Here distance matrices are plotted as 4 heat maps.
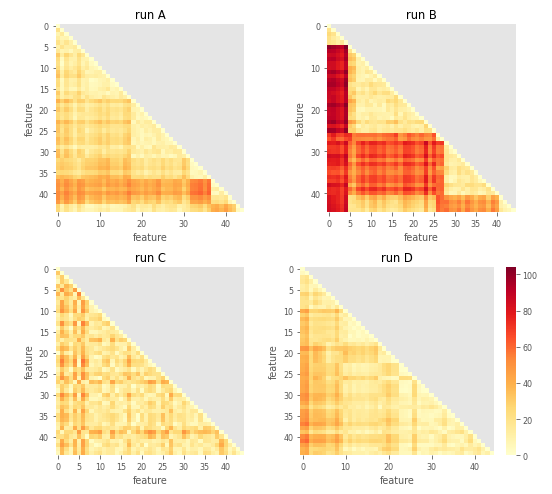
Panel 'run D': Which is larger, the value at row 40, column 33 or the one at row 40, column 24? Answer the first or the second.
the first
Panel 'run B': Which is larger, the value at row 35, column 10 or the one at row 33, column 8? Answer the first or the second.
the second
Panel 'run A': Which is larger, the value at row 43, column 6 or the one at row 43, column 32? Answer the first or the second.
the second
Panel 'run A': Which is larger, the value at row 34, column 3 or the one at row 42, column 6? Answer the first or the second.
the second
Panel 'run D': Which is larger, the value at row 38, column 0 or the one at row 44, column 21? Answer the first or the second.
the first
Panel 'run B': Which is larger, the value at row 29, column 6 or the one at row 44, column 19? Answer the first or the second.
the first
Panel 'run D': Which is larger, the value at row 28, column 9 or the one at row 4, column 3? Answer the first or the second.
the first
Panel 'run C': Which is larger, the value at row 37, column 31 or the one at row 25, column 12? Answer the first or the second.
the second
